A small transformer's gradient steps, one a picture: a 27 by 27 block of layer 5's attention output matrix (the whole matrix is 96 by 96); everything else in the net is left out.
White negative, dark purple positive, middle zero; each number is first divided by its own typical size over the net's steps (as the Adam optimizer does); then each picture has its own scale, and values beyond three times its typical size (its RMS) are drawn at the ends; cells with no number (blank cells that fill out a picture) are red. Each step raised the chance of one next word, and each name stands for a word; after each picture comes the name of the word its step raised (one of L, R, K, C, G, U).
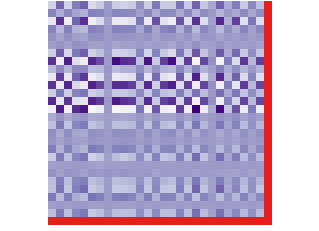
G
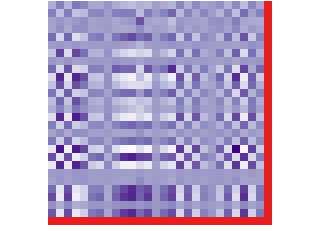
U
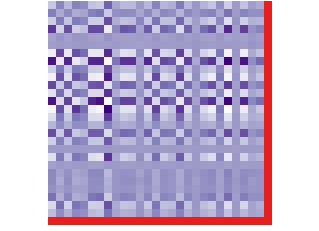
G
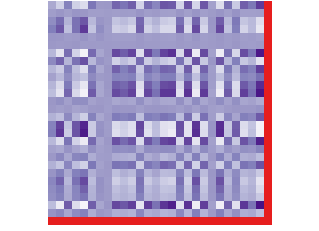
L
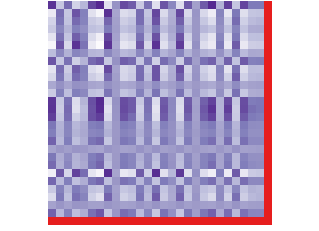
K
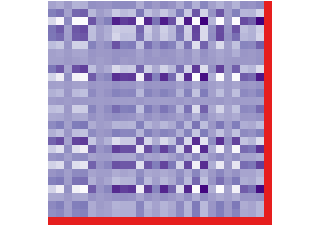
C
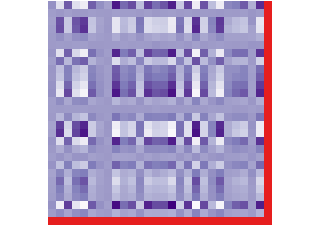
L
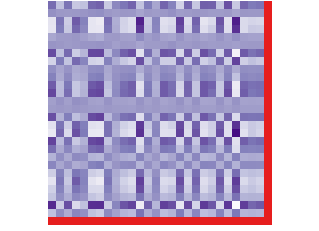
L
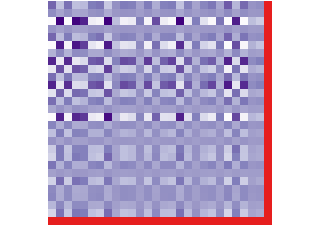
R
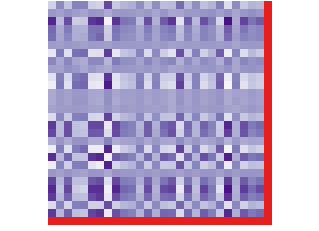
U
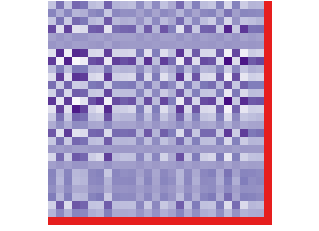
G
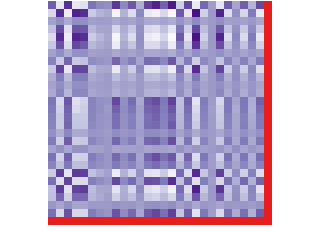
K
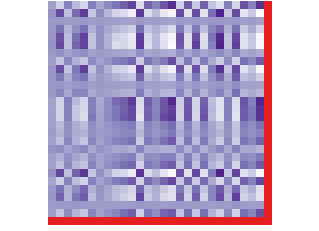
K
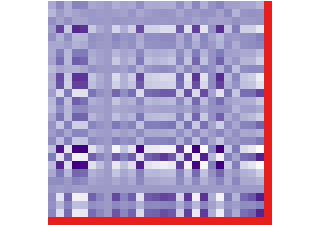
U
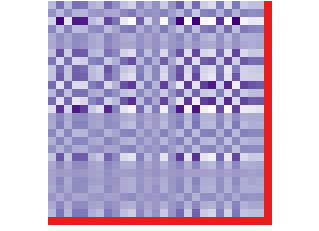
G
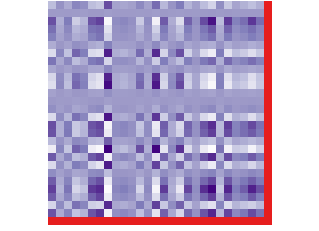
U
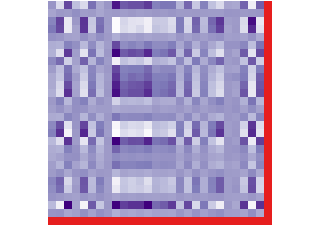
L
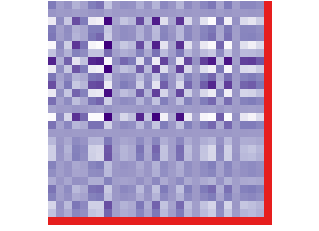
R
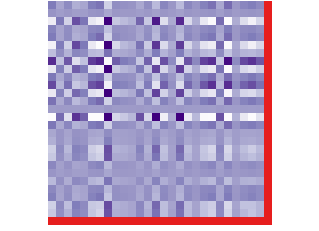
R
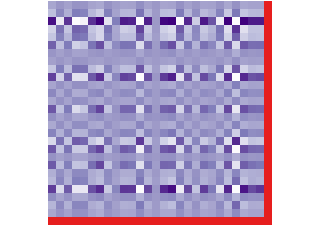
C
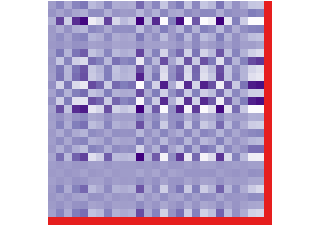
G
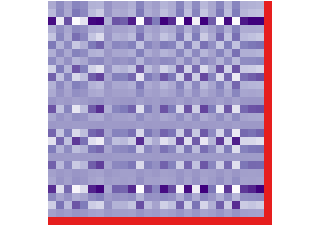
C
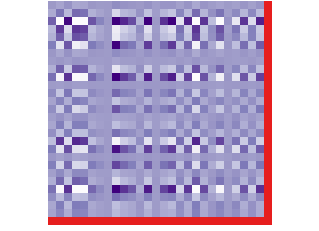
C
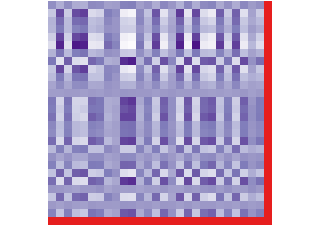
K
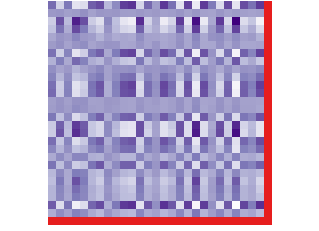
L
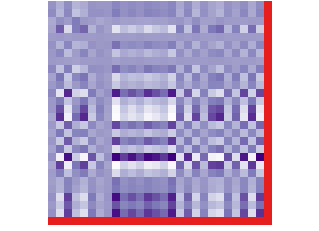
U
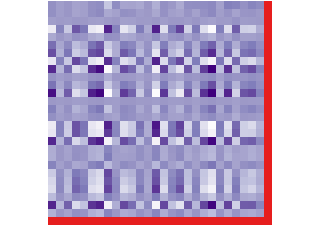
L
